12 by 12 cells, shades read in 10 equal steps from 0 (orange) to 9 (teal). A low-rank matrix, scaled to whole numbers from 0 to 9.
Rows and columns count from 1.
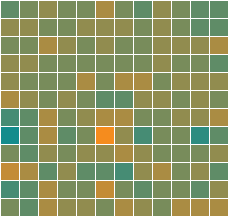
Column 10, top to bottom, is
5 5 4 5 4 5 4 5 5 5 5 3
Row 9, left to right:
5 6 4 5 4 4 3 4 5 5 5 4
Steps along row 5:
up same same down up down same up down same same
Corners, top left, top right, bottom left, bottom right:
6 6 5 3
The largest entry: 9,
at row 8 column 1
